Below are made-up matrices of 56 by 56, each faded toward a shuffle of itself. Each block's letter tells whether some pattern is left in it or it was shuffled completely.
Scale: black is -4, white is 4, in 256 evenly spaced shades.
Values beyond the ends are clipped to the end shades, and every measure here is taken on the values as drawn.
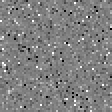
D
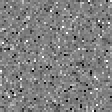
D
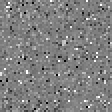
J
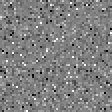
J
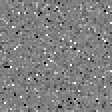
D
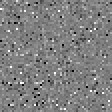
J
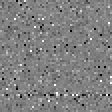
J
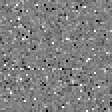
J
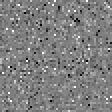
J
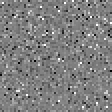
J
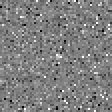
D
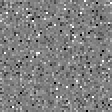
D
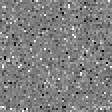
J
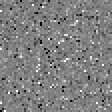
D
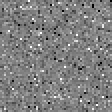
D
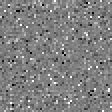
J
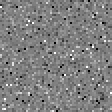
D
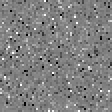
D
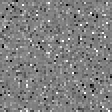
D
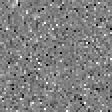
D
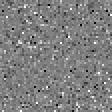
J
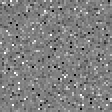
D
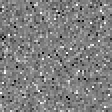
D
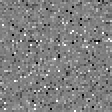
J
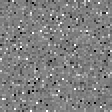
D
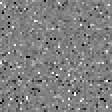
J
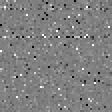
J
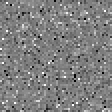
J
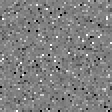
D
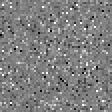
J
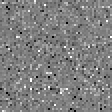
J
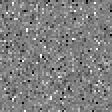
D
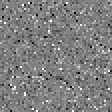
D
